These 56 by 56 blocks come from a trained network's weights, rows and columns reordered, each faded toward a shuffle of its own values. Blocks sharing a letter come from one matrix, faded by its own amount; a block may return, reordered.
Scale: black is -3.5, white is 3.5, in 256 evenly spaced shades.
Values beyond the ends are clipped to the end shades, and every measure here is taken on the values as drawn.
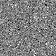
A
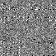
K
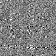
K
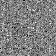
K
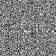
K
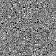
A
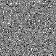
A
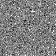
A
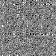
K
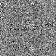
K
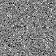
A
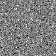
A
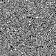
A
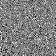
A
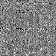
K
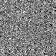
K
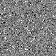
A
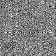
K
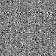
K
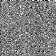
K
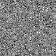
A
